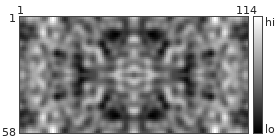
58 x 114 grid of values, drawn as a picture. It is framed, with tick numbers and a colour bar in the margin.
Slope: none. Histogram: bell-shaped. Grain: blotchy. Odd rows or columns: none. Mirror symmetry: left to right and top to bottom. Seam: none.
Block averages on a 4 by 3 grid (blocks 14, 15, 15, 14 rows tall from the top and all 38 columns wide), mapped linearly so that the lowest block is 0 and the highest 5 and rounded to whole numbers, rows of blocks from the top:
505 | 444 | 444 | 505
